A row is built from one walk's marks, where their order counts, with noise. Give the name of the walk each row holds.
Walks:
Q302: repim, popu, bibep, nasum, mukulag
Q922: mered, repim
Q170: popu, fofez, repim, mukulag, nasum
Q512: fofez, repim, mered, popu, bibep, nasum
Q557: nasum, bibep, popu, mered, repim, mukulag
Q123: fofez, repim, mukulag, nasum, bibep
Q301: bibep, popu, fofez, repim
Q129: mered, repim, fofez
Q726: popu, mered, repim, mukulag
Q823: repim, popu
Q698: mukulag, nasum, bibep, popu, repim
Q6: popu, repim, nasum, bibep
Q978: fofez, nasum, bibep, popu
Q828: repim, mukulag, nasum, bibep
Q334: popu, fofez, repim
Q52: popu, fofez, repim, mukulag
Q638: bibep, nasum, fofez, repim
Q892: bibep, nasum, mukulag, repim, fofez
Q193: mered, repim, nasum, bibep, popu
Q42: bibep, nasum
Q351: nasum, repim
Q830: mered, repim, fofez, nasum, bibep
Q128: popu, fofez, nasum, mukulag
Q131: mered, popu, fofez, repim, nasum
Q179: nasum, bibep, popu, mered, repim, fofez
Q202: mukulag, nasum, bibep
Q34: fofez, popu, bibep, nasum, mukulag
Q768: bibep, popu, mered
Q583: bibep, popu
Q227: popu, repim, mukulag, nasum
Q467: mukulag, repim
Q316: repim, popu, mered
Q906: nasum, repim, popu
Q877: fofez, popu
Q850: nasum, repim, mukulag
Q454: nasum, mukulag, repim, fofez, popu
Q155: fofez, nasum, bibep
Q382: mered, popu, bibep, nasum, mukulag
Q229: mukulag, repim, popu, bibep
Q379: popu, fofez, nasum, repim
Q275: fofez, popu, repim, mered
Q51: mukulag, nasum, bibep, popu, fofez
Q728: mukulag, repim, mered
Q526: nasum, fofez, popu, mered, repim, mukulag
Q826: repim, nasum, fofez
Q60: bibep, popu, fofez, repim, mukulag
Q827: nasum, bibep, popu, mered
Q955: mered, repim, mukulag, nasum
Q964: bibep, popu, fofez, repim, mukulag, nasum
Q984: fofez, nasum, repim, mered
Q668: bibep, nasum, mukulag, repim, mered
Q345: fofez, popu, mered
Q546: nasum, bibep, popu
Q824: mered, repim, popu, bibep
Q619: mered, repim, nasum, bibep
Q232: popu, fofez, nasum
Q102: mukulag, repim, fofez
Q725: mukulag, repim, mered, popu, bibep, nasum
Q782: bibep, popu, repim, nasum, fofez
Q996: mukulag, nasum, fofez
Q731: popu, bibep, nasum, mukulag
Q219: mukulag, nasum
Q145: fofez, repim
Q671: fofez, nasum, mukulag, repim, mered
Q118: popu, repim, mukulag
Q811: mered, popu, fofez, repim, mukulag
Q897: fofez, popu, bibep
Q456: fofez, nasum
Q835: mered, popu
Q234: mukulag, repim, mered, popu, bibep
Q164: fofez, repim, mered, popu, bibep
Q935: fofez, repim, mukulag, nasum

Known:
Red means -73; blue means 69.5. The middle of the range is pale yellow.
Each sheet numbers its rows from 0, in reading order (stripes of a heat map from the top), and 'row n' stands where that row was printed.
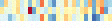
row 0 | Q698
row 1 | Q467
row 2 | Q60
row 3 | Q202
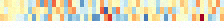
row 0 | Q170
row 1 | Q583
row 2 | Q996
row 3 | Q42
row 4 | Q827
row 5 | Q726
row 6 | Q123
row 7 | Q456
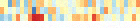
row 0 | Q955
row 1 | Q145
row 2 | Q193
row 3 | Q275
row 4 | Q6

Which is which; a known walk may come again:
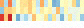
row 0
Q877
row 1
Q671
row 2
Q229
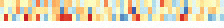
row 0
Q155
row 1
Q897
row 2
Q145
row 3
Q826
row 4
Q42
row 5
Q906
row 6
Q922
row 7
Q128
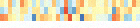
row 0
Q379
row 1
Q824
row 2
Q823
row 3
Q170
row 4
Q232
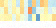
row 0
Q526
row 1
Q828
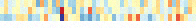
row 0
Q557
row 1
Q955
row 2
Q835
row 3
Q382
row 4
Q619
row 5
Q698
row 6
Q275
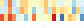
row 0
Q334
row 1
Q638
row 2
Q726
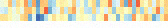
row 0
Q782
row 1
Q202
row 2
Q34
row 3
Q6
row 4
Q583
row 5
Q978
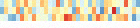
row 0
Q546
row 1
Q123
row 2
Q129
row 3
Q316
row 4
Q102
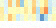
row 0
Q60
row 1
Q51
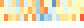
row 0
Q984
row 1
Q996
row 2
Q830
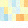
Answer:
Q193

